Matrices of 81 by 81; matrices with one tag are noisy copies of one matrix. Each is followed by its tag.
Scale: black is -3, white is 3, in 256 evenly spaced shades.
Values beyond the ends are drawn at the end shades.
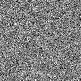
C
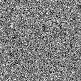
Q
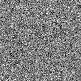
Q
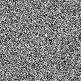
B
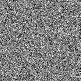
B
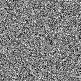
B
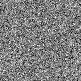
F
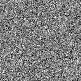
F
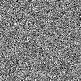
C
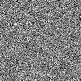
C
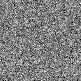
F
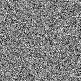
B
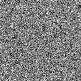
Q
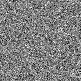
B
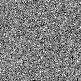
F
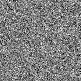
B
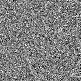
B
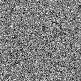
Q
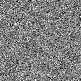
C
